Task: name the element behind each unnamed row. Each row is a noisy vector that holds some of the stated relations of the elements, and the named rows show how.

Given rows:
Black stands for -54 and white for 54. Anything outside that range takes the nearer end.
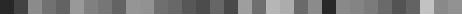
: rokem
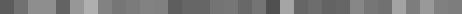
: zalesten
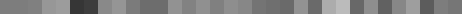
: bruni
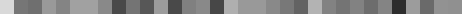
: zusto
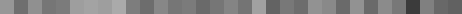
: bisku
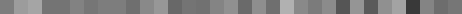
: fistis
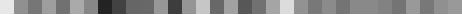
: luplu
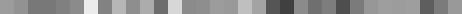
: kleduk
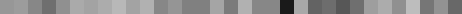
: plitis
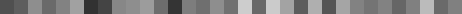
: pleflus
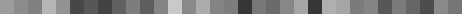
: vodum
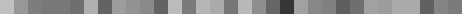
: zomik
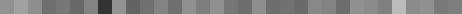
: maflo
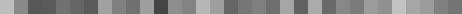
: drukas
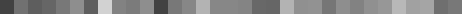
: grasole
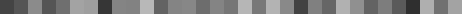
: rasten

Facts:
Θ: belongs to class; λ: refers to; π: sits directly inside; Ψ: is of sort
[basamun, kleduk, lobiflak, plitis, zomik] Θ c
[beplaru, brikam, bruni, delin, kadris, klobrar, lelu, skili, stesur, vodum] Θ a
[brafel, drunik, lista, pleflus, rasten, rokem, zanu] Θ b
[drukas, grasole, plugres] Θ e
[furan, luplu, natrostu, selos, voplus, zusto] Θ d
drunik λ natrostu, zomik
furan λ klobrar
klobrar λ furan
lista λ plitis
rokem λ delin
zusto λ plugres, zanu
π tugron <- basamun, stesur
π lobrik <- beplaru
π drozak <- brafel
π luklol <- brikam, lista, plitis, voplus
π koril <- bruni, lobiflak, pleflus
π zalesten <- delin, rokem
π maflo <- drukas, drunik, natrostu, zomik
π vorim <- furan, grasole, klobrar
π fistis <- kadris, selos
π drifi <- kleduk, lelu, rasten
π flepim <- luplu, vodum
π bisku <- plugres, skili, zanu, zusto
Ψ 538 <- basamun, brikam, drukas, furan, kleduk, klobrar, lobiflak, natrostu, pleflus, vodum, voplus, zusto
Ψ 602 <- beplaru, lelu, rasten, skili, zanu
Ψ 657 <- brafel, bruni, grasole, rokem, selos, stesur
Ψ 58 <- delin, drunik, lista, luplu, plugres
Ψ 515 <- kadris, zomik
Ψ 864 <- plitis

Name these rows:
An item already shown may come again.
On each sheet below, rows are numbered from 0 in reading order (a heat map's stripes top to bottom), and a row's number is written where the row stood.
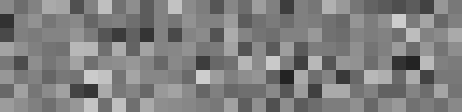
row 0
skili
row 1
vorim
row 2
furan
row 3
drifi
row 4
zanu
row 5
basamun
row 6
brikam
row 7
drifi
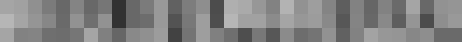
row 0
selos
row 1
selos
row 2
tugron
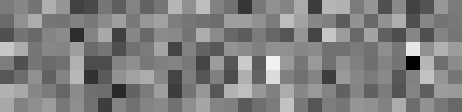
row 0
vodum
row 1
fistis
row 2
stesur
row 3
voplus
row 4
brafel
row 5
lista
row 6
selos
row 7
flepim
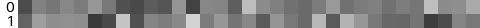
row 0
furan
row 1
kadris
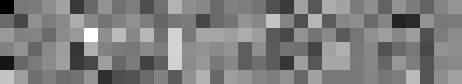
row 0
klobrar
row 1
zanu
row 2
kleduk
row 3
lelu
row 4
klobrar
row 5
natrostu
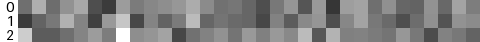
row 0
brikam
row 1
delin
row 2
plugres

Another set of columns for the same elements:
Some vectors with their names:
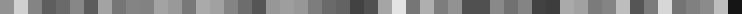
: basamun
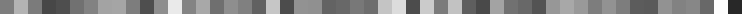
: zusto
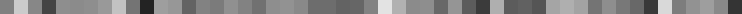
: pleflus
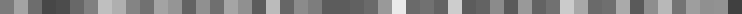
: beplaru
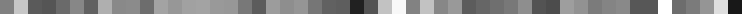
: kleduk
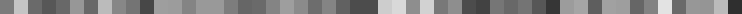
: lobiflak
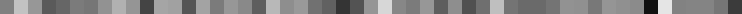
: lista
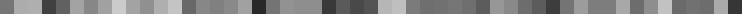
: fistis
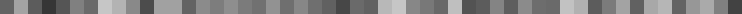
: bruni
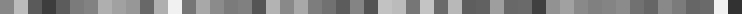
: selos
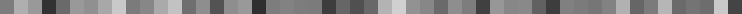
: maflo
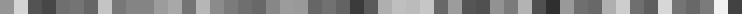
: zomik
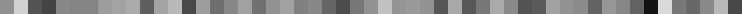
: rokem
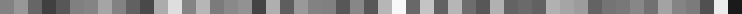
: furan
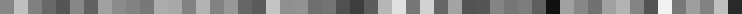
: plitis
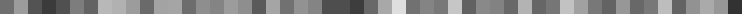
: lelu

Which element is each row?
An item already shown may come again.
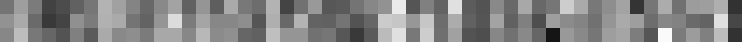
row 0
skili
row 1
natrostu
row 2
plitis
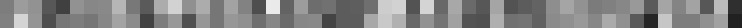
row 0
voplus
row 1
zanu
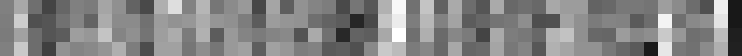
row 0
furan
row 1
kleduk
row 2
grasole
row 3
rasten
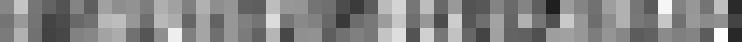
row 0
plitis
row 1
brikam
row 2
zusto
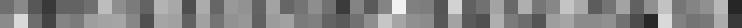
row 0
klobrar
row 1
brafel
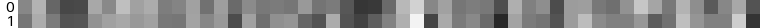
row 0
drukas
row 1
plugres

